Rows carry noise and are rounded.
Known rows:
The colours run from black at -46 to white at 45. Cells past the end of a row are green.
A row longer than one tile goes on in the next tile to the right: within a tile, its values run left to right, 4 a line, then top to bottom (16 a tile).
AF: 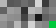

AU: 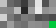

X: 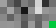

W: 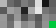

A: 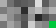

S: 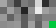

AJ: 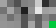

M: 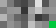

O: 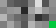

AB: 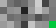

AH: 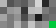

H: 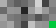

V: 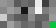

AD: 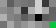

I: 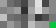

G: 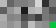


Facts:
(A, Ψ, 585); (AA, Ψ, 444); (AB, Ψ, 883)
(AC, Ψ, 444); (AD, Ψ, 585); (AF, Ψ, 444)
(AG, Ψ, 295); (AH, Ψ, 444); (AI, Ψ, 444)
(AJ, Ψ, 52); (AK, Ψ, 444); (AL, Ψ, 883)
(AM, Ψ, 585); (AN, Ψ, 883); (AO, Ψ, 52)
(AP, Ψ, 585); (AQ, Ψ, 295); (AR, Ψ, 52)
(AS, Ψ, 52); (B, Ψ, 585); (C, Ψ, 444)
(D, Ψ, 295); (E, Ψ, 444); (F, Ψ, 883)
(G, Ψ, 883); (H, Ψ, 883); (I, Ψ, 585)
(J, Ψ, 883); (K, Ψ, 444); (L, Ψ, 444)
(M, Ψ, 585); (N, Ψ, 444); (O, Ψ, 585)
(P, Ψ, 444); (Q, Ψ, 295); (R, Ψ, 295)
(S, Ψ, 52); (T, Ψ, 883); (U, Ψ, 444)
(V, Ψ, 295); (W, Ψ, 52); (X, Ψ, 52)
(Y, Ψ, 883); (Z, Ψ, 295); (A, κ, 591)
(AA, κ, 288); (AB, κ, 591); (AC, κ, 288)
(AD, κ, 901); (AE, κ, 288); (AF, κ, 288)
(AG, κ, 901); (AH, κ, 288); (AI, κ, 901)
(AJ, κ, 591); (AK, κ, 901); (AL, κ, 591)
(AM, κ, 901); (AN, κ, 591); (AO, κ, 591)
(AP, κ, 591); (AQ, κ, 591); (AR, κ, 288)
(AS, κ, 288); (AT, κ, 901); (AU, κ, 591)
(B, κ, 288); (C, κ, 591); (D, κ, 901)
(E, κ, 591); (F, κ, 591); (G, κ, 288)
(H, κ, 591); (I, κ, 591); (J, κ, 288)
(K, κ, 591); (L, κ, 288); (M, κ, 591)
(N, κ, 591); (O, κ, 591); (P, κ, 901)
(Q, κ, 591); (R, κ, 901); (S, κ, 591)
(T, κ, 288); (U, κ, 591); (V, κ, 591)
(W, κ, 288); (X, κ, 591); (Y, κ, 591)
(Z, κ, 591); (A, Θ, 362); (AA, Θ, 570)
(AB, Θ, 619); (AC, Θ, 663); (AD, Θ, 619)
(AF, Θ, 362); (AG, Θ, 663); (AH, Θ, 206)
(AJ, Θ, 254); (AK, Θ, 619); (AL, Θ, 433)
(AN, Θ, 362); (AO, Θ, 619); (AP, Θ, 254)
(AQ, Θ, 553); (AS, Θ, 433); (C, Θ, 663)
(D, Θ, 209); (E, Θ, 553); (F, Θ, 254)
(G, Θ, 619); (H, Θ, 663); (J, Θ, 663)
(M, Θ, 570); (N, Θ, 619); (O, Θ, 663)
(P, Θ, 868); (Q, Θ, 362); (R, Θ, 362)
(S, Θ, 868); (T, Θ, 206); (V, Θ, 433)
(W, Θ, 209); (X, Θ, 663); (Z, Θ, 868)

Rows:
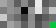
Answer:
Q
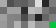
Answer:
AC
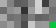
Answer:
Y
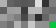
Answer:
AA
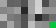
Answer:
AP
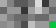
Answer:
AL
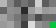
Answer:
AN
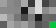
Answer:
R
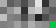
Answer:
B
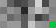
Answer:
E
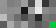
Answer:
AG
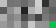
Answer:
T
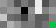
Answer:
AQ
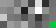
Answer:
D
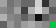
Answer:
AM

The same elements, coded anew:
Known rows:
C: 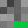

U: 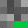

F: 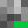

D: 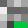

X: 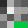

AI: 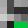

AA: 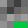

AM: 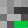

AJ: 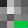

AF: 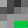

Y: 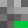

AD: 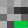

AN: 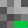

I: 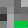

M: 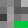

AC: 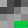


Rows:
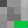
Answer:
Q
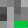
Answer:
A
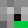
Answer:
AU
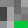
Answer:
O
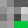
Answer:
AE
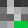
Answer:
AS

